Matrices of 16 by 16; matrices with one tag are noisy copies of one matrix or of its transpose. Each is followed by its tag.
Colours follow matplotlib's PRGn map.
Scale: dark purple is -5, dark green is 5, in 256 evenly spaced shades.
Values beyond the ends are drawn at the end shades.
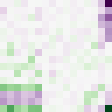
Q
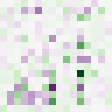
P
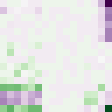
Q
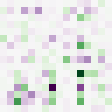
P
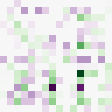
P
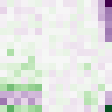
Q
